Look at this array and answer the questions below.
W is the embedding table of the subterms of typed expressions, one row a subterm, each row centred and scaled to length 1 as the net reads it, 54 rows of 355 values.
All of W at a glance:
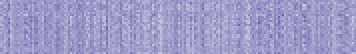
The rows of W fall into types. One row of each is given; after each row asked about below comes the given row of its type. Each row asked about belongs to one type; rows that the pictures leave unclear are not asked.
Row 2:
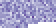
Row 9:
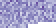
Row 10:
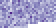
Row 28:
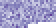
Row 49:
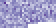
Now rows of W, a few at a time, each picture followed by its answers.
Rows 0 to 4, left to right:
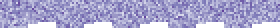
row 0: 10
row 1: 49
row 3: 28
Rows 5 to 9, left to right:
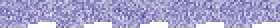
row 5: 9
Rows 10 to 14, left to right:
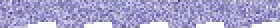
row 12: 49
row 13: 2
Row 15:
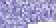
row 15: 49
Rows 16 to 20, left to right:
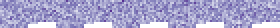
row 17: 28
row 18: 2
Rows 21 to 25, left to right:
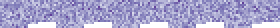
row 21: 28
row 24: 2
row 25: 10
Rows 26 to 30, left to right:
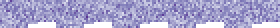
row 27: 49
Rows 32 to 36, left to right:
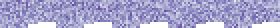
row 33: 9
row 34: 9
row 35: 49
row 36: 9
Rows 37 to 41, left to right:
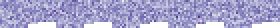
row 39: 9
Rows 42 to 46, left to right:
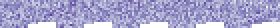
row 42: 28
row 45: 9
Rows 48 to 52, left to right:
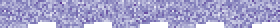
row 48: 9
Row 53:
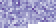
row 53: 10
